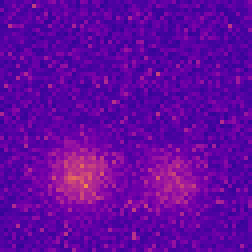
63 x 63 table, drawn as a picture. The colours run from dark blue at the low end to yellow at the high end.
Average level on the scale: 20%. Odd rows or columns: none. Histogram: skewed, a long tail of high values. Bumps: two.
